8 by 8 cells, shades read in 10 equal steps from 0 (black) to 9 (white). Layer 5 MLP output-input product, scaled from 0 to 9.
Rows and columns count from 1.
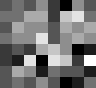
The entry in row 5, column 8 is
1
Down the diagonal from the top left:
3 4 5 8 7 7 3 4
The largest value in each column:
4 6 8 8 8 7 8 9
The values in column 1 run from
2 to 4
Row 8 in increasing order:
0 1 3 3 3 4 4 5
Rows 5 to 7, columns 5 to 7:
7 5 0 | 8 7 2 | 4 3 3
